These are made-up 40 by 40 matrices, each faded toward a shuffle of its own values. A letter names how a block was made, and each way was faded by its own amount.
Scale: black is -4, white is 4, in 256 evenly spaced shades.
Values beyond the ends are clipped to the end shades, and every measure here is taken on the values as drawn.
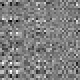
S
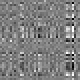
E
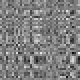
S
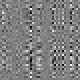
E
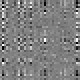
E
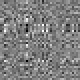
S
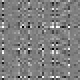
E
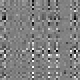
E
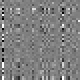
E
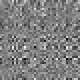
S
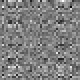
S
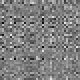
S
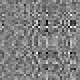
S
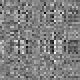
S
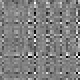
E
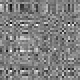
S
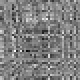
S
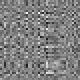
S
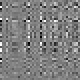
E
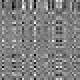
E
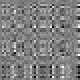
E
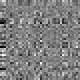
S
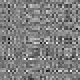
S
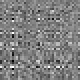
S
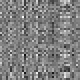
S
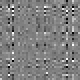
E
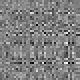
S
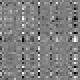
E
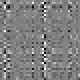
E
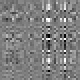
E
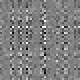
E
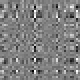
E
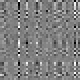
E
